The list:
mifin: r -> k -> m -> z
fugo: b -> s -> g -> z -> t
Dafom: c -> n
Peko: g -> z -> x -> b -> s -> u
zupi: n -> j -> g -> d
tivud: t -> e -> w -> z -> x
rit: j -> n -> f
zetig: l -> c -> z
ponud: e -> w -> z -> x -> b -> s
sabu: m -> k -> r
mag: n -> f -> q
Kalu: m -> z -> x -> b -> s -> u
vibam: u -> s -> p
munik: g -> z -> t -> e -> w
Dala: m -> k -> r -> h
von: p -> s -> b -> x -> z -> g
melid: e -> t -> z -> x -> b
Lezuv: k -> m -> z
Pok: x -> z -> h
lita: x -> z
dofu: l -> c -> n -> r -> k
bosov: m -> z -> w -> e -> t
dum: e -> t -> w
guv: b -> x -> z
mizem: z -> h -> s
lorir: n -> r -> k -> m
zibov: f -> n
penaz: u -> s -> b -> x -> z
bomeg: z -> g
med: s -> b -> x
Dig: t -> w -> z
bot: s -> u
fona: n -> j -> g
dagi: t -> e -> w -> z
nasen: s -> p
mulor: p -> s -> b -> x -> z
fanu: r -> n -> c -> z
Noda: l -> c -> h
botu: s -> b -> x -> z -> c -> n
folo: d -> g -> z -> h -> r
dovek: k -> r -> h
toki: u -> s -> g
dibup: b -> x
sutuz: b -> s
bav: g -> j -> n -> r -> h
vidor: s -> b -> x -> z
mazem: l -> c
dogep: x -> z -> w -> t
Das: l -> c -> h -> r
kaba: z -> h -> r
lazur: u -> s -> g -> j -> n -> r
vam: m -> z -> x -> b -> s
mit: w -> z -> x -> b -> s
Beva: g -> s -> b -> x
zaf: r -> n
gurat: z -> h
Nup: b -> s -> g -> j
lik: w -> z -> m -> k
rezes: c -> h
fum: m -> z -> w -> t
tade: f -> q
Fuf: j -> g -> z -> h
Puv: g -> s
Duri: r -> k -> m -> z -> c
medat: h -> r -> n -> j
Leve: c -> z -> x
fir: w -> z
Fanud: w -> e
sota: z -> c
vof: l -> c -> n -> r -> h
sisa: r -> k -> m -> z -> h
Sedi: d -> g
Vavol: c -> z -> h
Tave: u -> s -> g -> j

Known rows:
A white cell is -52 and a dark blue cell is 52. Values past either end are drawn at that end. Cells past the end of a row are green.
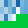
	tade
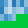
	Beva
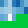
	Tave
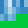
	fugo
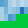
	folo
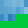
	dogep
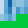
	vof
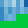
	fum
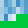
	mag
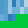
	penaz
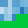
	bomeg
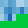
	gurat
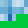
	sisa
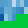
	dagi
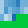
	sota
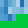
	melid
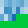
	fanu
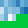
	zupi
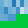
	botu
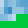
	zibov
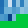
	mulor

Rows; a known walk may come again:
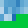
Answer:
sota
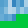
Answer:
Peko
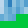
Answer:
dofu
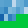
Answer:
tivud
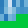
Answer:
fugo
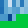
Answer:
mulor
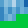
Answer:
fum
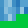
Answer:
bot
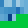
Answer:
mizem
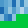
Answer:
med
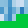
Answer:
dovek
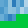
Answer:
penaz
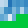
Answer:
Dafom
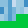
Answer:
sabu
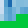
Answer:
Das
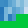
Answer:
ponud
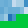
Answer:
mifin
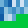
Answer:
Fanud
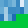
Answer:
fir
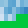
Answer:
bav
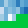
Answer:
zupi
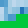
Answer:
folo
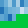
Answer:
vam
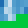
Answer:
Puv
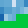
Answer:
bosov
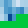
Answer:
kaba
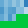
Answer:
Lezuv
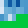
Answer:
mazem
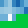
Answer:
Tave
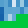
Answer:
dum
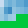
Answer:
zibov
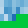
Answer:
fanu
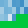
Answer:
lazur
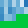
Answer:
lik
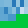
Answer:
botu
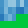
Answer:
Dig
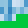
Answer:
Dala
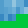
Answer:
dogep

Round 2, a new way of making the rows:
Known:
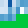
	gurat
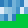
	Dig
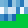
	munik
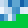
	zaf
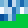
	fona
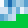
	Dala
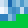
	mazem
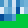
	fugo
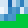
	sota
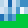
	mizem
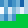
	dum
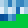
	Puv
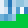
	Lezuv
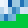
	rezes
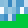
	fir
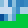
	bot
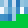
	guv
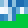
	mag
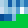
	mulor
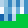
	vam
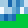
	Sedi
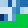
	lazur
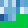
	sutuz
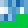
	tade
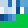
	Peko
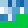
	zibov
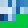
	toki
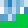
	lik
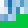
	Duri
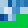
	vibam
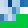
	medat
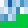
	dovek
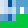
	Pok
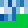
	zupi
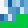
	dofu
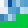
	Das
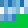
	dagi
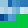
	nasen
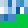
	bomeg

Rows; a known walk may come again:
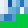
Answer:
Leve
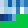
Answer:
von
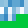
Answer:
Fanud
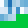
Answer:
sisa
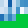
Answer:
mizem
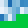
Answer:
lorir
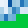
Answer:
rezes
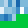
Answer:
dibup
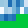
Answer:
Sedi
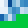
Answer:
vof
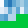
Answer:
sabu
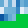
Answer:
sutuz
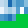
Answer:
lita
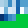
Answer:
Beva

